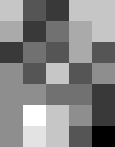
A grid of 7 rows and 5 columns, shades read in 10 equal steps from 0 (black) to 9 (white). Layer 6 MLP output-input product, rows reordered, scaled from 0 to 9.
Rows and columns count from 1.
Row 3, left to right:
2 4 3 6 3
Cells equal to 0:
1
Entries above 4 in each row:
3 3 1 3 2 4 3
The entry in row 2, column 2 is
2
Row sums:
26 25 18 23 20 28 23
